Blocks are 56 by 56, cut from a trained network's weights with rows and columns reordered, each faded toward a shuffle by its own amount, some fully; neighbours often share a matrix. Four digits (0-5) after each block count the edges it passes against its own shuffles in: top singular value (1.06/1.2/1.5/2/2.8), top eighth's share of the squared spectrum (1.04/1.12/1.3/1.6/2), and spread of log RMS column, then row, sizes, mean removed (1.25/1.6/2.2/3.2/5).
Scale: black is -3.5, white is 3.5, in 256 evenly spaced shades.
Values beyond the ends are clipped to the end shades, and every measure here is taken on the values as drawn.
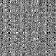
4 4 2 2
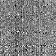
3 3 2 2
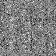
2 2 0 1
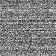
3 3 0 1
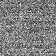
2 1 0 0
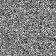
0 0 0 0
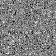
3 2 0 1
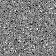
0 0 0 0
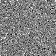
3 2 0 1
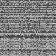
4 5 0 3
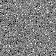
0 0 0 0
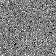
0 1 0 0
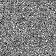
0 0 0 0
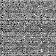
3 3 2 1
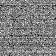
3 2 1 1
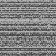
5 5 0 4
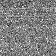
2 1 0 0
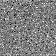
0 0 0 0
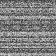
4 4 0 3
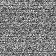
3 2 0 0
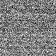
2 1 0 0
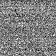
2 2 0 0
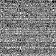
4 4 2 1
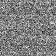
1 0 0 0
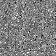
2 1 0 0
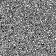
0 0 0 0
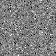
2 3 0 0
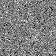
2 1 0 0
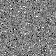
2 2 0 0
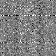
3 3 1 2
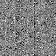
2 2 1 0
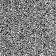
1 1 0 0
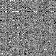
3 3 1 2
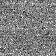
1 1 0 0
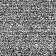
3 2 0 0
